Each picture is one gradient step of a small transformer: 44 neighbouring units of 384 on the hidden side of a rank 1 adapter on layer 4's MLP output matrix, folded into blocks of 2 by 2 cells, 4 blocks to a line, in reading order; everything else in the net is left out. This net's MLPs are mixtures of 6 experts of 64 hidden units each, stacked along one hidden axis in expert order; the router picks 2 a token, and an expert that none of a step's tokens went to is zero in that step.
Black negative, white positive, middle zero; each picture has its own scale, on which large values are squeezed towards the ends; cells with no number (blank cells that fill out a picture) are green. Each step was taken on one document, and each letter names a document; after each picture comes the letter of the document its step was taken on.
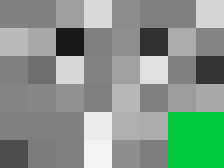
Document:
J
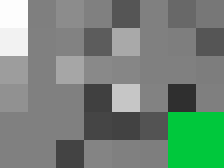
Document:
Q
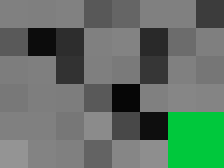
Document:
J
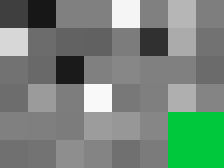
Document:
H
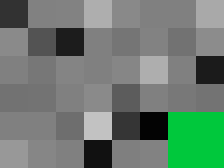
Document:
J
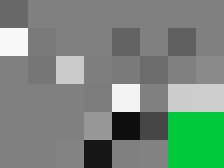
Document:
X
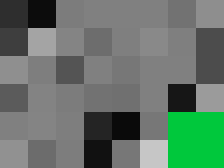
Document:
H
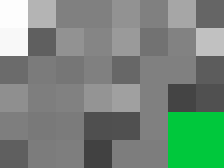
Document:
H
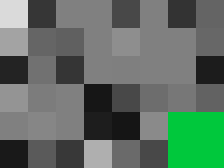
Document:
H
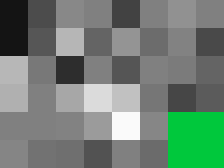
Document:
Q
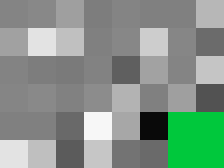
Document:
J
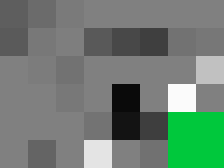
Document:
X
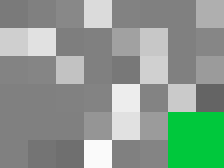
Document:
X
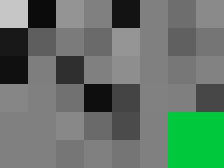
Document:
Q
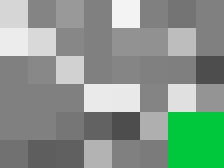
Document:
X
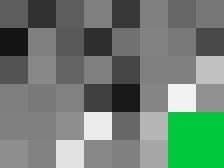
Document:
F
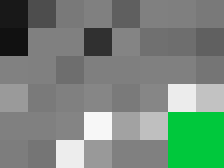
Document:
Q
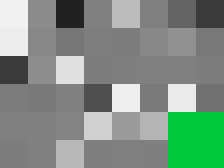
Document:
F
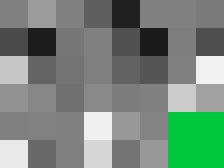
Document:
J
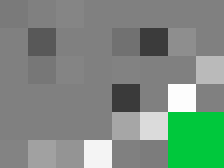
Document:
X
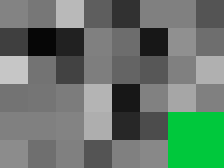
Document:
J
